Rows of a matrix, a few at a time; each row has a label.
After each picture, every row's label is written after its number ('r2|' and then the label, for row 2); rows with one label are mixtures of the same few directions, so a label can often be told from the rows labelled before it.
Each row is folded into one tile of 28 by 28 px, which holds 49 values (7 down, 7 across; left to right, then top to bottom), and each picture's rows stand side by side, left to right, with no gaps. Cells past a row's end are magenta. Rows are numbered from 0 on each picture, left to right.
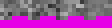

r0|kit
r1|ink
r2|ink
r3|ink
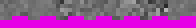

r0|kit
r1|ink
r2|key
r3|ink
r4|ink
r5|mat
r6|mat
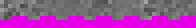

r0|ink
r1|key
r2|ink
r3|ink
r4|ink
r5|key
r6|ink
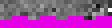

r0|kit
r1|mat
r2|mat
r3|mat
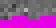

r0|mat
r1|mat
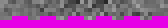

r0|key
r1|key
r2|ink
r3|ink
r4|kit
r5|kit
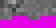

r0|key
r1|mat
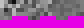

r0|key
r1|ink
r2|kit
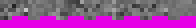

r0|mat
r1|kit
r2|ink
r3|mat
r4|ink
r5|mat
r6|ink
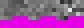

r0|ink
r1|mat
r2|key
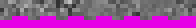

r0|mat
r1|key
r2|key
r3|ink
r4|kit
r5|mat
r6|mat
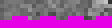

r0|ink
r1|kit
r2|ink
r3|ink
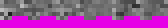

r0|kit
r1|kit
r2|kit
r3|key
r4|ink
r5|ink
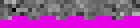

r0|key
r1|mat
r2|kit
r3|ink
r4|kit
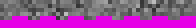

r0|kit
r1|kit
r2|kit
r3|ink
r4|mat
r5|key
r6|key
